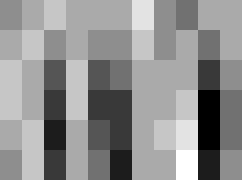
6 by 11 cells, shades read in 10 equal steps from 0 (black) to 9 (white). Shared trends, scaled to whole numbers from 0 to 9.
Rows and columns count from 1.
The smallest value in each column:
5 6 1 6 2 1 6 5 4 0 4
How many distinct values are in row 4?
5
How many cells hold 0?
2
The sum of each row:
65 62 55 49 50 52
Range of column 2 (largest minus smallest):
1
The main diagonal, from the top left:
5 7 3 7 3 1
